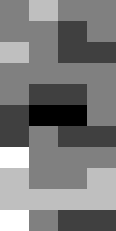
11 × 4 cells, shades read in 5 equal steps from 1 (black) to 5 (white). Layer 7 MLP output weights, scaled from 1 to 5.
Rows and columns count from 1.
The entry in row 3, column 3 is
2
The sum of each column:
38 32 27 32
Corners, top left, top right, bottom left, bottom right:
3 3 5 2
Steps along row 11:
down down same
